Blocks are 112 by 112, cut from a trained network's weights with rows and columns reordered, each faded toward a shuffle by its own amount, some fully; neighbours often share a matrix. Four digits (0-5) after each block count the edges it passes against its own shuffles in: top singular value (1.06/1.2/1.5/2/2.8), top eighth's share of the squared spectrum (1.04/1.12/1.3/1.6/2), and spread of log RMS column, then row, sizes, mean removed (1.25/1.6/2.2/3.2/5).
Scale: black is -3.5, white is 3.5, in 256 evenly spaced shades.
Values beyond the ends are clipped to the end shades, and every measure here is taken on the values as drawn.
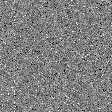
2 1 1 0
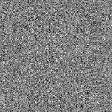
4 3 2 1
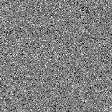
3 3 1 2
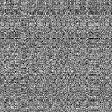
5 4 2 3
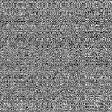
5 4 2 3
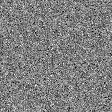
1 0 0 0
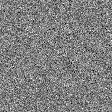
2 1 0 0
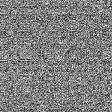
4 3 0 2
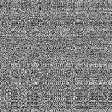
5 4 1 3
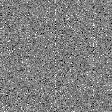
3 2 2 0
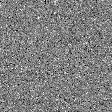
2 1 0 0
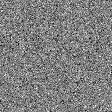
2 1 0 0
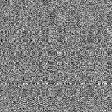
5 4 1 3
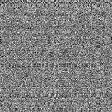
4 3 1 2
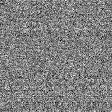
3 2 0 1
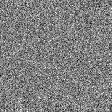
3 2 0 0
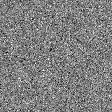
1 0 0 0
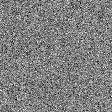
2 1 0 0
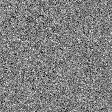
0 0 0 0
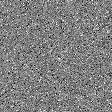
0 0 0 0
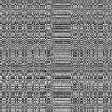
5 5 3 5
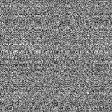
4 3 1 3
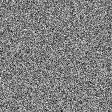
0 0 0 0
